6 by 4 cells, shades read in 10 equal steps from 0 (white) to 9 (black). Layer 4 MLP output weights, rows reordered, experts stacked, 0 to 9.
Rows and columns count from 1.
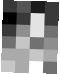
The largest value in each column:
9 7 8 7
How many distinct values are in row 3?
4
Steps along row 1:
down up down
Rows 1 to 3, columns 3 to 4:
8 7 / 1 7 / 1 5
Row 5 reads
3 3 2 3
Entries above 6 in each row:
3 3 1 0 0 0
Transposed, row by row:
7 9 7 5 3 2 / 6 7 4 2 3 3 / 8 1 1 5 2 0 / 7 7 5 4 3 5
